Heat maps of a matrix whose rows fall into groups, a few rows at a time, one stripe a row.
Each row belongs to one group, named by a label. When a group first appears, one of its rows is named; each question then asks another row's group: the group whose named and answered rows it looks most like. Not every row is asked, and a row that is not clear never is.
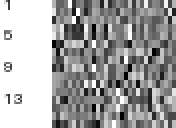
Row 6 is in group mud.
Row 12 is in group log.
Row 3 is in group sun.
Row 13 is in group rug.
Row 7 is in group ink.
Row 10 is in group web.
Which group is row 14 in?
log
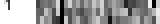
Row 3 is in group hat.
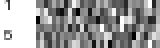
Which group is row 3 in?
sun
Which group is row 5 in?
rug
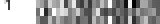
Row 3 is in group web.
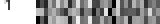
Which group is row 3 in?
mud
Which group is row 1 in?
mud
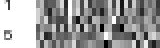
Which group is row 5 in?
rug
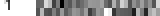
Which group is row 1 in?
hat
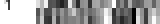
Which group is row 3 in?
rug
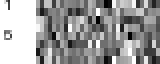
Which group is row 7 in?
sun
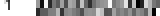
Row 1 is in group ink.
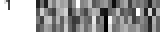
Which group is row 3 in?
web
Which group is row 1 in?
mud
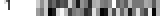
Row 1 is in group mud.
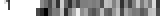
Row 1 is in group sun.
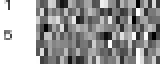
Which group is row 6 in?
web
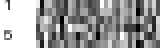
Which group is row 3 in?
hat
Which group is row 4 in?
sun
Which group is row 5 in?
hat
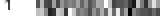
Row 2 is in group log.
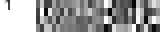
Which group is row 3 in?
rug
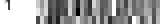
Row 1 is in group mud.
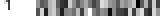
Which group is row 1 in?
ink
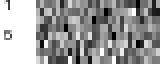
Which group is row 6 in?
ink
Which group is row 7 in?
log
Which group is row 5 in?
mud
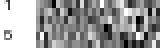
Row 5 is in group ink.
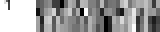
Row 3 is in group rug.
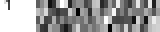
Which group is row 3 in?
rug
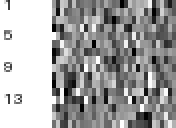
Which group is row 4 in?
mud
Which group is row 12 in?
ink
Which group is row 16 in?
rug
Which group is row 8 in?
sun
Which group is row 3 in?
sun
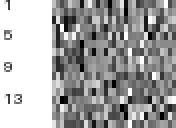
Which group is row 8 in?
hat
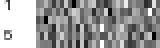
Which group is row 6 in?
log
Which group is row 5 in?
ink
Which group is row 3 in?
mud
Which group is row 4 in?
log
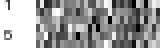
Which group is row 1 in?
rug
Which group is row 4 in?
sun
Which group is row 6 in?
rug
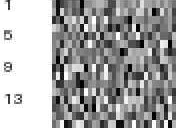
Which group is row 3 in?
mud
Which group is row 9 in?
mud
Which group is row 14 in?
log
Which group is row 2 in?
ink
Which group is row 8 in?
ink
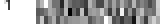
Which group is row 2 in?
log
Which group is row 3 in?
rug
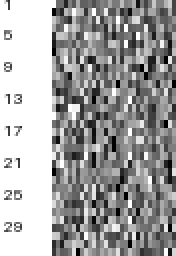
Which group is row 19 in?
sun
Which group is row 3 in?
log
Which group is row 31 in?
mud
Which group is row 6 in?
web
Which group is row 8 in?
web
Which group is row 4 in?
web
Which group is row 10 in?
log
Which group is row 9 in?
web
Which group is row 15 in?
web
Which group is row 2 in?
mud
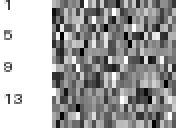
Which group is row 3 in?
mud
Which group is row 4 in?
ink
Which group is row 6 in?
mud
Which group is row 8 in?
web
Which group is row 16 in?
ink
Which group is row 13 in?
rug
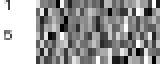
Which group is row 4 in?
hat
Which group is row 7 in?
ink
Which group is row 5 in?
ink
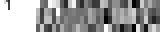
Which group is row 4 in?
rug
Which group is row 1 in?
web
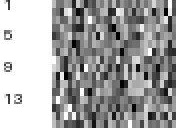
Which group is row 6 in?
hat
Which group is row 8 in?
log
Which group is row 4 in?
hat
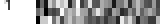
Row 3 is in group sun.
